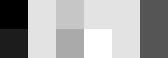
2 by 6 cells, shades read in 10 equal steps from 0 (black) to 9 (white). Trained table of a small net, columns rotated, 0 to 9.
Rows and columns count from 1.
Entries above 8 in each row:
0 1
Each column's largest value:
1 8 7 9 8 3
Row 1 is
0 8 7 8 8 3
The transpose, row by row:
0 1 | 8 8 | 7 6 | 8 9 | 8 8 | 3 3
